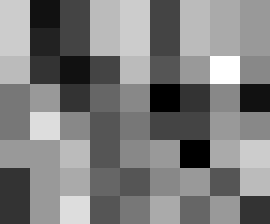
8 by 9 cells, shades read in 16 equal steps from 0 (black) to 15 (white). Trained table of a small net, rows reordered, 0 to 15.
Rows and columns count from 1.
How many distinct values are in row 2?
6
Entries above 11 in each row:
2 2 1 0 1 1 0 1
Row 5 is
7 13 8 5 7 4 4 9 8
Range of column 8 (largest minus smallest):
10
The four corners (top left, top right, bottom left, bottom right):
12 9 3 3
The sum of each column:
64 55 54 53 70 44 53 76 61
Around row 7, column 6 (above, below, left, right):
9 10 5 9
